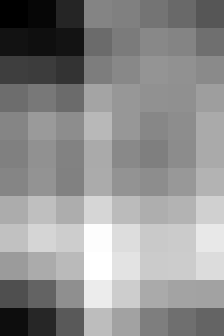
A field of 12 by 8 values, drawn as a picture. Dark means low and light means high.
Roughest part: bottom left. Seam: vertical, 40% of the way across, the right part higher. Ninth with the lowest average: top left. Ninth with the highest average: bottom middle.
